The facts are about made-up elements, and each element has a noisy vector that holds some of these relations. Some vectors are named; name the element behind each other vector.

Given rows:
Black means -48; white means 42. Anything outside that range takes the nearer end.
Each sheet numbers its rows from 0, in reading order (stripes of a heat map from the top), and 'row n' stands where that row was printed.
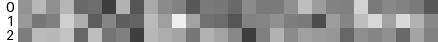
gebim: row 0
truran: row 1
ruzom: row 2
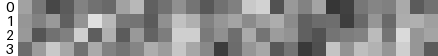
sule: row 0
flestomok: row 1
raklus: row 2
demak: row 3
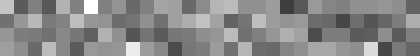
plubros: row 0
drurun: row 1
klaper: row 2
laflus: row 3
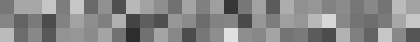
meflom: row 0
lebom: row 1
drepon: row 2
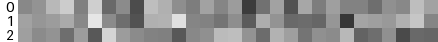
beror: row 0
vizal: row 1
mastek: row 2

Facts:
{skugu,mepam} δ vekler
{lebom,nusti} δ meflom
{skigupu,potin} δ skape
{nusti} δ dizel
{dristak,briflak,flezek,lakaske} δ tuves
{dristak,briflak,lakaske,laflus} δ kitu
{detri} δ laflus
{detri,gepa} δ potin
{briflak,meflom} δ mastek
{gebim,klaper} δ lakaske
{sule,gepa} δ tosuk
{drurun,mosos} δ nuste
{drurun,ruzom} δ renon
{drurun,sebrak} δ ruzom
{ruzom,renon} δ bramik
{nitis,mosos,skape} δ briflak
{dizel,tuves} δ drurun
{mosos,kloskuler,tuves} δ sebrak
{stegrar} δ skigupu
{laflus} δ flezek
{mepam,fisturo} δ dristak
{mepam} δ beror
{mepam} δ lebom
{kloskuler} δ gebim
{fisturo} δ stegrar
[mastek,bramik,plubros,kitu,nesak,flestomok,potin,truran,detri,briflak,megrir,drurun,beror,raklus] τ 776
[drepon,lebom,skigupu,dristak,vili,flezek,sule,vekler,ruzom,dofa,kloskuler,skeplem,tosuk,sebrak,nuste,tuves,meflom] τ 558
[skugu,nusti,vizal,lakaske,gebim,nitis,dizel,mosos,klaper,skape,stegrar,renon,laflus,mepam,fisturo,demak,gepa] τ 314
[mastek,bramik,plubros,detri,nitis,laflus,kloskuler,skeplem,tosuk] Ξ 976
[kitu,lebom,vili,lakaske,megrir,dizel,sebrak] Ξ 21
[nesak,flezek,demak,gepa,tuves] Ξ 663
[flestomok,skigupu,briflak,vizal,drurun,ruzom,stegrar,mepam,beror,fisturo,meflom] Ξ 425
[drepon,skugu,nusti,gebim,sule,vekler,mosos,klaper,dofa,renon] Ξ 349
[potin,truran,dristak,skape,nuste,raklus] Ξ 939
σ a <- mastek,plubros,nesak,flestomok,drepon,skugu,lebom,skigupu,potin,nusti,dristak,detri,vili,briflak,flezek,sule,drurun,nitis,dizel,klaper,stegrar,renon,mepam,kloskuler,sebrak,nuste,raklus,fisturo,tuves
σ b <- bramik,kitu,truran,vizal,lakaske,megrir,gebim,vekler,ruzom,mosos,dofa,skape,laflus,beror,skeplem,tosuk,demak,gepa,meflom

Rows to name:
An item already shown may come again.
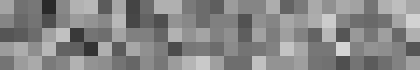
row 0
vili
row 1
lebom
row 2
dristak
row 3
gebim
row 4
drurun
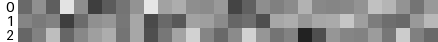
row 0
skape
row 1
dizel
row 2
nesak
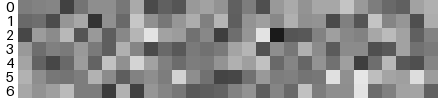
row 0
dizel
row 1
potin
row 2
gepa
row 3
nusti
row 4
detri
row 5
megrir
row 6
vekler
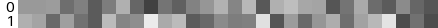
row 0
renon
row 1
tosuk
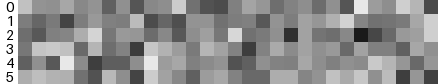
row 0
dofa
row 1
lebom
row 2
mepam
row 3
ruzom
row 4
skape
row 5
bramik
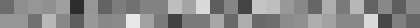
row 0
nuste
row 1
laflus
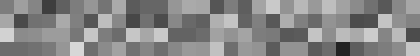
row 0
sebrak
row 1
skugu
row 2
skeplem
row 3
fisturo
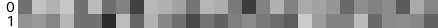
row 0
ruzom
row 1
mosos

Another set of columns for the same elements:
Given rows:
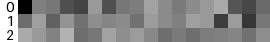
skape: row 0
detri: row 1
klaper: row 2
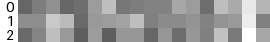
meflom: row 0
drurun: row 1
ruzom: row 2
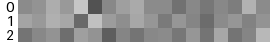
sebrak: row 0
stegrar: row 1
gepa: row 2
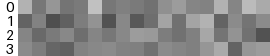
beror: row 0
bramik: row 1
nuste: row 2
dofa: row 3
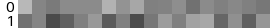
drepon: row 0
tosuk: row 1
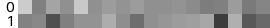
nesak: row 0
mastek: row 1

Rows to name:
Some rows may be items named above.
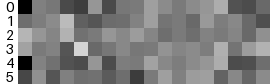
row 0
skape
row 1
dristak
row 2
klaper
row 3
megrir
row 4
skape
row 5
laflus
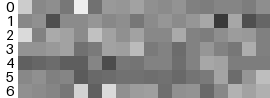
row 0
vili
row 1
plubros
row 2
flestomok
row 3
renon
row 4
truran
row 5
gebim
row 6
lebom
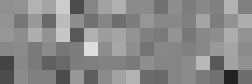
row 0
sebrak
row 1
demak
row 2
dizel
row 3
nusti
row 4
mosos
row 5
potin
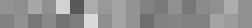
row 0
dizel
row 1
nusti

